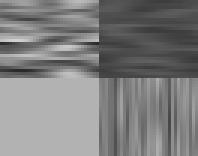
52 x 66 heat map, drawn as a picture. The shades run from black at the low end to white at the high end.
It is made of 2 by 2 panels. Panel 1,1: middling, streaked across, strong in contrast. Panel 1,2: low, streaked across, faint in contrast. Panel 2,1: high, flat. Panel 2,2: middling, streaked downward.
